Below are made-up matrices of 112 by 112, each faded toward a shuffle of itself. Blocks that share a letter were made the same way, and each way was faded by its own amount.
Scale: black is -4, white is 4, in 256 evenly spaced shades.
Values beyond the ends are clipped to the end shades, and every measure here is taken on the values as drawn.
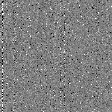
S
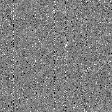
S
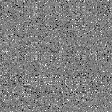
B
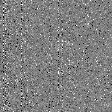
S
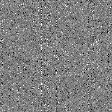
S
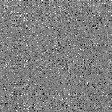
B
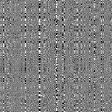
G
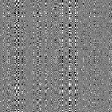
G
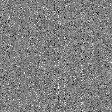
S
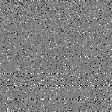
B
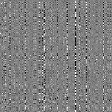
G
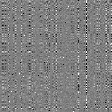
G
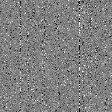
S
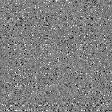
B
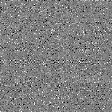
B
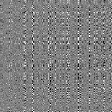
G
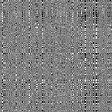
G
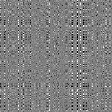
G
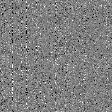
S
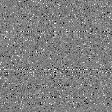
B
